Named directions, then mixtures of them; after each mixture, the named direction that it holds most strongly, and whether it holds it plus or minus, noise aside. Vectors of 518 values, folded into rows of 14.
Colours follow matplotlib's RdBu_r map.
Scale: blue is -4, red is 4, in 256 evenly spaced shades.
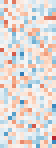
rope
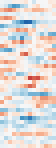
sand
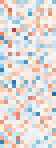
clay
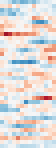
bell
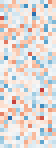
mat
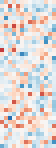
rope, plus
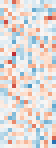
rope, plus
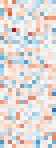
clay, plus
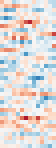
sand, minus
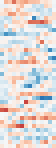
bell, minus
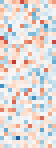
mat, plus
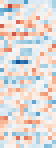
bell, plus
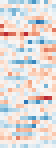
bell, plus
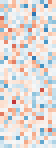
mat, plus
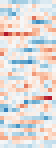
bell, plus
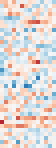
clay, plus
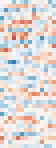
sand, minus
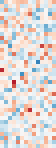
clay, minus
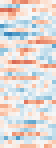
bell, minus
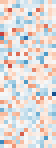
clay, plus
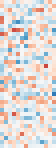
clay, plus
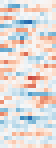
sand, plus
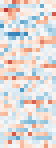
bell, minus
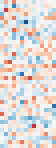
rope, plus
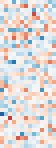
mat, minus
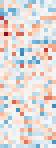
bell, plus
